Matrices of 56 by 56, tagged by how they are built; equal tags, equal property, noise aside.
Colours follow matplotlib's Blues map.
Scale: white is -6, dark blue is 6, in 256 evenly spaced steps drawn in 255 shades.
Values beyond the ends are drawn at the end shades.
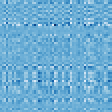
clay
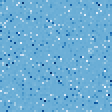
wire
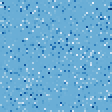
wire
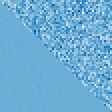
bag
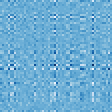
clay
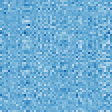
clay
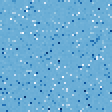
wire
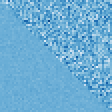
bag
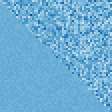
bag
